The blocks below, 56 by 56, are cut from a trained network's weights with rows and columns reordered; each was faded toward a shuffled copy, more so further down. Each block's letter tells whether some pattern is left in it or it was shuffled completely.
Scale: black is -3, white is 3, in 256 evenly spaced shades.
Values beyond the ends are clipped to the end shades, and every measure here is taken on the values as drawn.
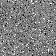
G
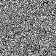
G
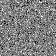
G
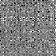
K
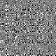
K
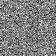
G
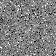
G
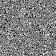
G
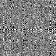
K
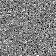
G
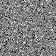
G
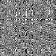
K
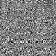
K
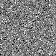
G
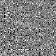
K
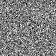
G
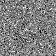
G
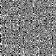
K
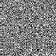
K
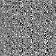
K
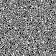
G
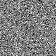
G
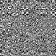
K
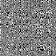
K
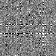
K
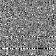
K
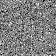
G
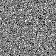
G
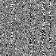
K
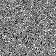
G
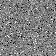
G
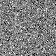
G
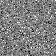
G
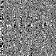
K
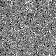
G
